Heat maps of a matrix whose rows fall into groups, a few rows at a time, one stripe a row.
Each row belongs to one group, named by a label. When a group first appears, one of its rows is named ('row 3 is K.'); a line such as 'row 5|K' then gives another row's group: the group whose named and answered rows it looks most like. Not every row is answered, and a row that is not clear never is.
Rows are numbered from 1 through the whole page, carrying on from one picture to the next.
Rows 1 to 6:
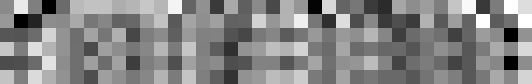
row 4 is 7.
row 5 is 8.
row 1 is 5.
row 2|7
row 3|8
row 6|7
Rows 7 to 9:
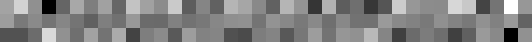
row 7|5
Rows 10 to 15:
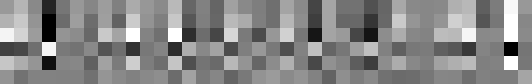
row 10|5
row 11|5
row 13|8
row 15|7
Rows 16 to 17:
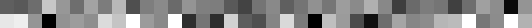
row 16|8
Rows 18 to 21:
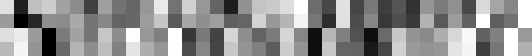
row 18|7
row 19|7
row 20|5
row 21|5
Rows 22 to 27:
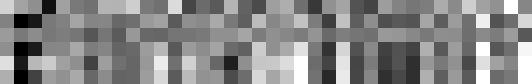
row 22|5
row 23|7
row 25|7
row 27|7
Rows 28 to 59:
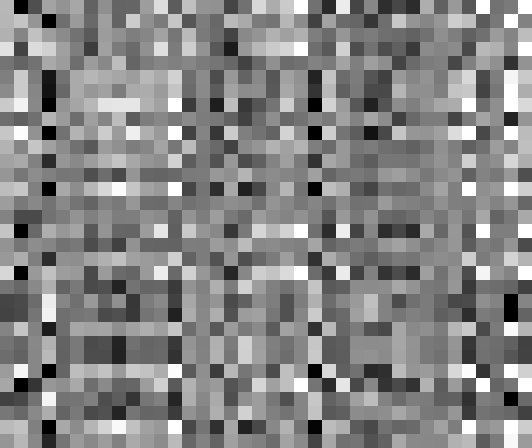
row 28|7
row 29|5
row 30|7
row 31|7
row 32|8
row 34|5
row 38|7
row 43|7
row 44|7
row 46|5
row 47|7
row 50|8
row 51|5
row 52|8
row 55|7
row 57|8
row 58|5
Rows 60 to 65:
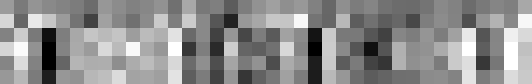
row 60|7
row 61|7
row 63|5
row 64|5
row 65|5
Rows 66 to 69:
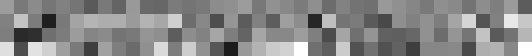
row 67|5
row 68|7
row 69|7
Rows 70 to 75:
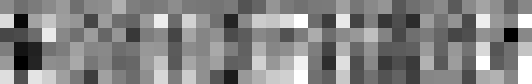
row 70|8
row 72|8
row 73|7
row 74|7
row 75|7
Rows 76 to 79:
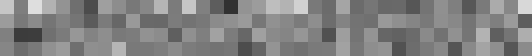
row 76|7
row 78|7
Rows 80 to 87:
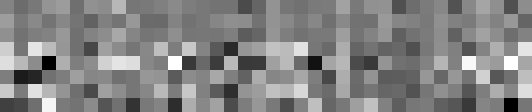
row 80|8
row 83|7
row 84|5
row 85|7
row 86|7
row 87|8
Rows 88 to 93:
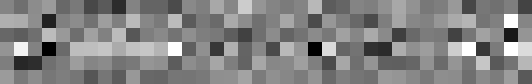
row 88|8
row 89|5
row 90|8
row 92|7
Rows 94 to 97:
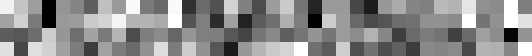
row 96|8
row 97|7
